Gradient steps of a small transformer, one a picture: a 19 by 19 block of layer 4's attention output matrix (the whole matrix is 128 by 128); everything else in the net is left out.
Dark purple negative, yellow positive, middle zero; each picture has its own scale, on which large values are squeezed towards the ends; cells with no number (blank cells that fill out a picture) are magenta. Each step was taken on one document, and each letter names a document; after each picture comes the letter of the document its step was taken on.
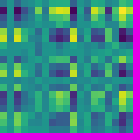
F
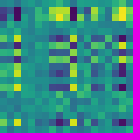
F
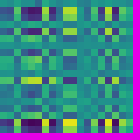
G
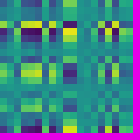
G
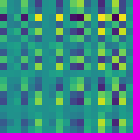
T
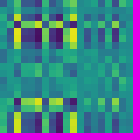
G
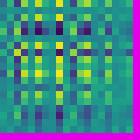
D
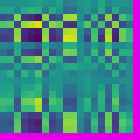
G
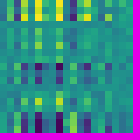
D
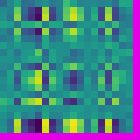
G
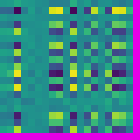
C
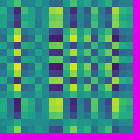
C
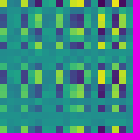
T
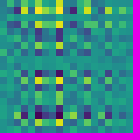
D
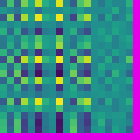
D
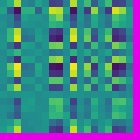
C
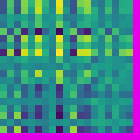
D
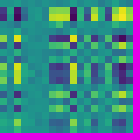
F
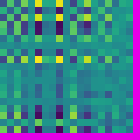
D
